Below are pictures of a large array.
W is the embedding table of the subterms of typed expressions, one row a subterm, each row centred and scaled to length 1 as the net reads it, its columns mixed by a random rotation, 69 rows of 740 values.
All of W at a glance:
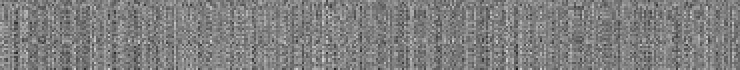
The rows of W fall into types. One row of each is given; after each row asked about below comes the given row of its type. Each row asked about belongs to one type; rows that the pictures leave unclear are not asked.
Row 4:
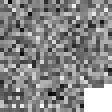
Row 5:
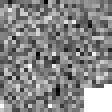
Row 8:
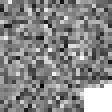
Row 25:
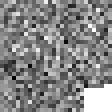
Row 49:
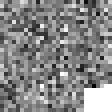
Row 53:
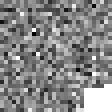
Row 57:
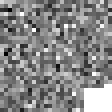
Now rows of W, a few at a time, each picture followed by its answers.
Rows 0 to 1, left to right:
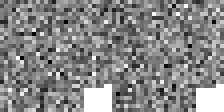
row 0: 53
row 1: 4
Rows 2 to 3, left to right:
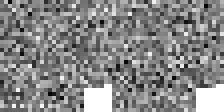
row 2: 4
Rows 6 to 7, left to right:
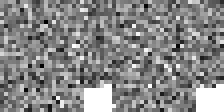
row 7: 8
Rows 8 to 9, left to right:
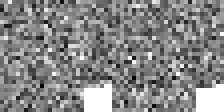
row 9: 49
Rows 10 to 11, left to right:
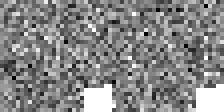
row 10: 25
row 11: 53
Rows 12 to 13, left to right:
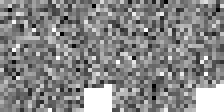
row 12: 25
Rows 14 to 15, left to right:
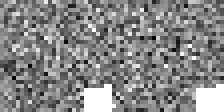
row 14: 25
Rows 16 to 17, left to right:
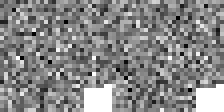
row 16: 53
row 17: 25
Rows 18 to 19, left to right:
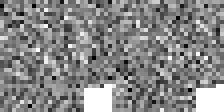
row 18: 8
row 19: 25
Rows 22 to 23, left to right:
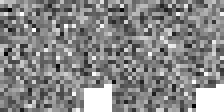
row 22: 57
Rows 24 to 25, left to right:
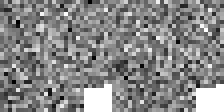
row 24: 4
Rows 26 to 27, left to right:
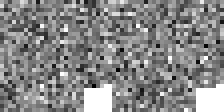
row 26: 49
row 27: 57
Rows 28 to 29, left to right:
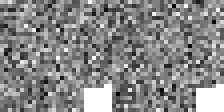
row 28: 57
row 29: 4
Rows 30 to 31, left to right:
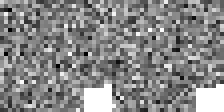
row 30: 57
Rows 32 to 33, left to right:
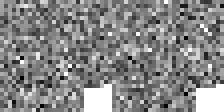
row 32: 49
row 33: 25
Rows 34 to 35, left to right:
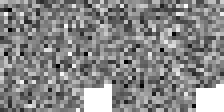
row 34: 57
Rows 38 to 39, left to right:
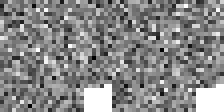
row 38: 8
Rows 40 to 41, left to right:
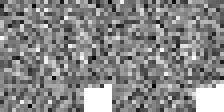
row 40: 8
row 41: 8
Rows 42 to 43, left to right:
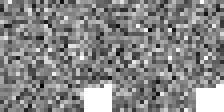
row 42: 8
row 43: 57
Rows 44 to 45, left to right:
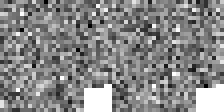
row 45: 49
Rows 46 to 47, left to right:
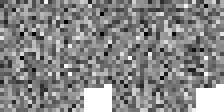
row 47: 53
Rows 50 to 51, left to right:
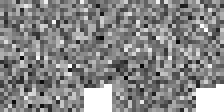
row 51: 25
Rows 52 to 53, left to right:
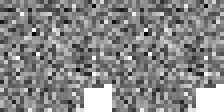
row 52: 53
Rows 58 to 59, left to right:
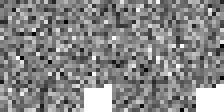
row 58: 53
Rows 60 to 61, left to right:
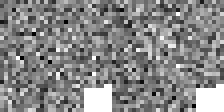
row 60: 53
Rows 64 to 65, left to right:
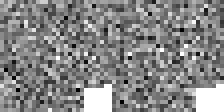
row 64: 25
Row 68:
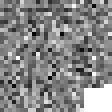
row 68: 53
